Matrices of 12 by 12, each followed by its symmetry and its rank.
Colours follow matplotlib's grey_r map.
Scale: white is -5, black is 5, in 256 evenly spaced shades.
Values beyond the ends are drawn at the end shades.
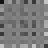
symmetric, rank two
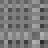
symmetric, rank one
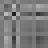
symmetric, rank one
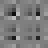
symmetric, rank one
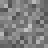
symmetric, full rank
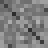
symmetric, full rank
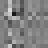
neither, rank two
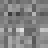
neither, rank two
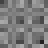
symmetric, rank two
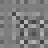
symmetric, rank two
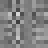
neither, rank two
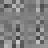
neither, rank two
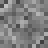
symmetric, full rank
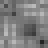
symmetric, rank two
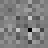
symmetric, rank two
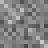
symmetric, full rank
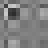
symmetric, rank one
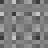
symmetric, rank one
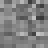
neither, rank two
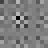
symmetric, rank two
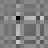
symmetric, rank one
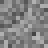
symmetric, full rank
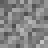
symmetric, full rank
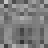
neither, rank two
